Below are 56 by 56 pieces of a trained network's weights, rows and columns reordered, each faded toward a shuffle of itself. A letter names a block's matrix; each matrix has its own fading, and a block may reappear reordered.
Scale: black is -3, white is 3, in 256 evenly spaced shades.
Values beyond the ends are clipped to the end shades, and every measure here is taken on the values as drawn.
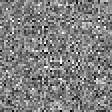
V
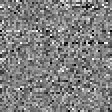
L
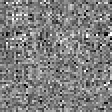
V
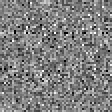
L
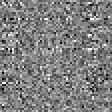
V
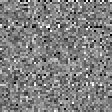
L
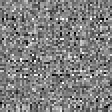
L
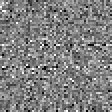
L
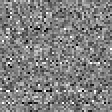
L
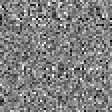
L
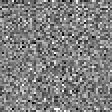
V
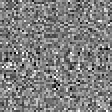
V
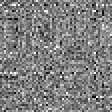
V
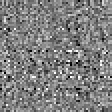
V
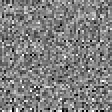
L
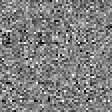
L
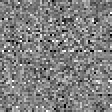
L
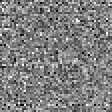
L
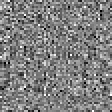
V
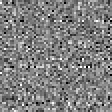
L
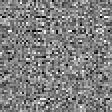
L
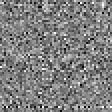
L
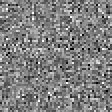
L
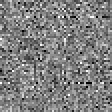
L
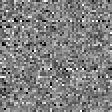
L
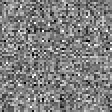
V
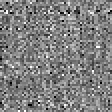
V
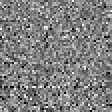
L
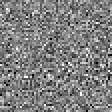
V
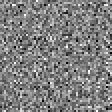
V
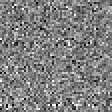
L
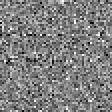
L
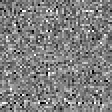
L
